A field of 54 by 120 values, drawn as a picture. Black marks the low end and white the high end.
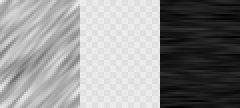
The table splits into one row of 3 panels. Panel 1,1: high, slanting up to the right. Panel 1,2: very high, checkered, faint in contrast. Panel 1,3: very low, streaked across, faint in contrast.
